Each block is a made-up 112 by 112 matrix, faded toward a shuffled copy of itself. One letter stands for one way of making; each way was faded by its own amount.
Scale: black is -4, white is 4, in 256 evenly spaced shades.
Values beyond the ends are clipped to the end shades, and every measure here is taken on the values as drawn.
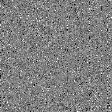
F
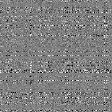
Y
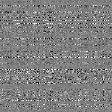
Y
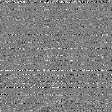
Y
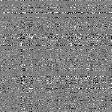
Y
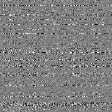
Y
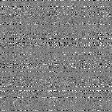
Y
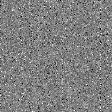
F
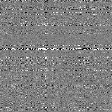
Y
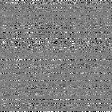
Y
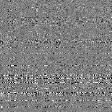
Y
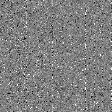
F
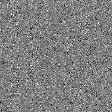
F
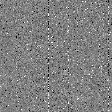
F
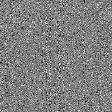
F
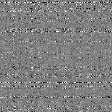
Y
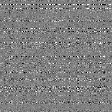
Y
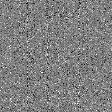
F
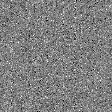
F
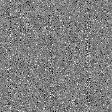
F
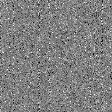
F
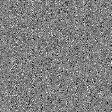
F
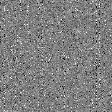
F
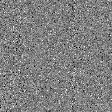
F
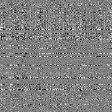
Y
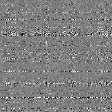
Y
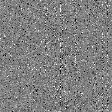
F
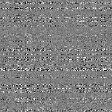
Y
